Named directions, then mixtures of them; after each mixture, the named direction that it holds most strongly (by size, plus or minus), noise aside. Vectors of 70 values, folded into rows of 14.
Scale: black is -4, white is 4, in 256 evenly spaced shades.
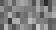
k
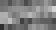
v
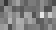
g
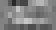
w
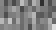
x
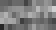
v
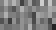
x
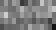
x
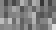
x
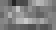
w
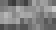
v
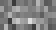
k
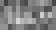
g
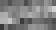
v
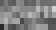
v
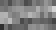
v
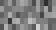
k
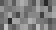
k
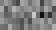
g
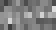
g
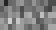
g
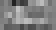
w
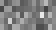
g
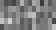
x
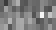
g
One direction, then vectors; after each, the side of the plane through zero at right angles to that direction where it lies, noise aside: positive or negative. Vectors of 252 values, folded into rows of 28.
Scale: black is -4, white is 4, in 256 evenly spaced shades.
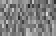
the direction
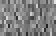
negative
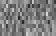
positive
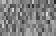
positive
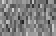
positive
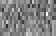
positive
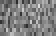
negative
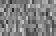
negative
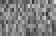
negative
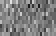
positive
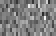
negative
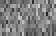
negative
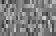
negative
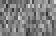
negative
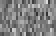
negative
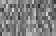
positive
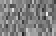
positive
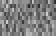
positive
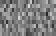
negative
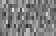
positive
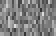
positive
